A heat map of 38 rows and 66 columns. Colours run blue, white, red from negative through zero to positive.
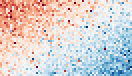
Slope: up to the top left. Ninth with the highest average: top left. Ninth with the lowest average: bottom right. Average level on the scale: 50%. Odd rows or columns: none.
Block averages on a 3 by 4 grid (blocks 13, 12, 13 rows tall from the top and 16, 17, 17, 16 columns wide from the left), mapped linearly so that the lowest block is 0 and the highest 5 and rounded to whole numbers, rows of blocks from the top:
5 4 3 2
4 3 2 1
3 2 1 0
